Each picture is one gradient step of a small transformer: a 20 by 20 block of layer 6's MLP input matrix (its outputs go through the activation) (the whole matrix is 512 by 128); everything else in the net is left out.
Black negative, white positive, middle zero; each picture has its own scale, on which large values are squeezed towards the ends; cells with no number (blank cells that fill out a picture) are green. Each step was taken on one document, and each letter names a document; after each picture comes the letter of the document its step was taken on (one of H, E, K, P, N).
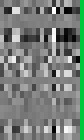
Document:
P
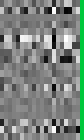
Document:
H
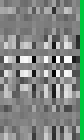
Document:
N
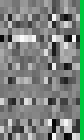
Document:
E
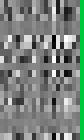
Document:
N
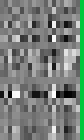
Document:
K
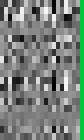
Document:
N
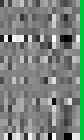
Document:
E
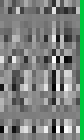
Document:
P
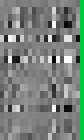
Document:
K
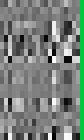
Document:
E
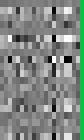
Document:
N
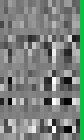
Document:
E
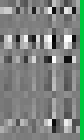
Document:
H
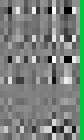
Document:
H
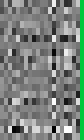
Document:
K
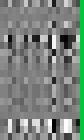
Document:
E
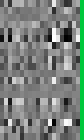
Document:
E
